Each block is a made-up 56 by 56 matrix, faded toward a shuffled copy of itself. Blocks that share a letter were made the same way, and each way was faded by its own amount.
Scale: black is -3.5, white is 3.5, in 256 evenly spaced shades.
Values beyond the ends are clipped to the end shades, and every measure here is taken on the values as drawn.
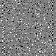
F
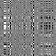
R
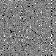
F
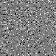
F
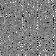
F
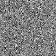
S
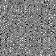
F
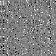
F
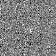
S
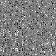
F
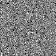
S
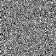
S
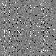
F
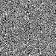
S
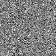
S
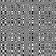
R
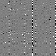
R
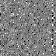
F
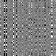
R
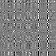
R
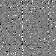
F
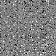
F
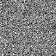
S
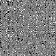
F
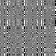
R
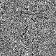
S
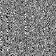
S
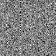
S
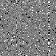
F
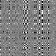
R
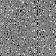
F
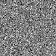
S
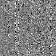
S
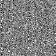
S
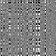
R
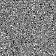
S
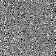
S
